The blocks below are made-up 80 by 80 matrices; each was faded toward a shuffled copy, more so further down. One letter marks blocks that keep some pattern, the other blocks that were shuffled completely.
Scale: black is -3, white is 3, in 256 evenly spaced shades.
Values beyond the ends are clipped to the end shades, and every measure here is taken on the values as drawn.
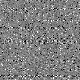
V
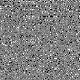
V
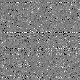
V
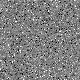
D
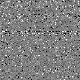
V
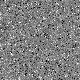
D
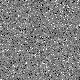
D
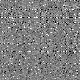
V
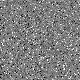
D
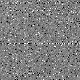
V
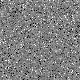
D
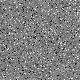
D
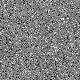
D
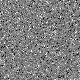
D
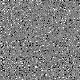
V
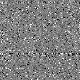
V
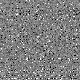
V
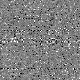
V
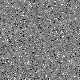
D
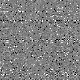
V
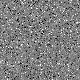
D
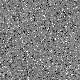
D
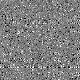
V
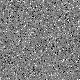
D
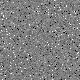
D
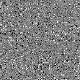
V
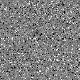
V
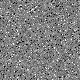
D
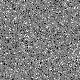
D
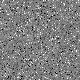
D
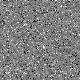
V
